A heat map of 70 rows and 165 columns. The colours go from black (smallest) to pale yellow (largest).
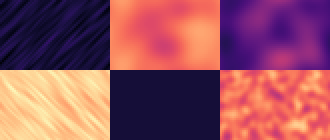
It is made of 2 by 3 panels. Panel 1,1: very low, slanting up to the right, faint in contrast. Panel 1,2: high, smooth. Panel 1,3: low, smooth. Panel 2,1: very high, slanting down to the right, faint in contrast. Panel 2,2: very low, flat. Panel 2,3: high, blotchy.
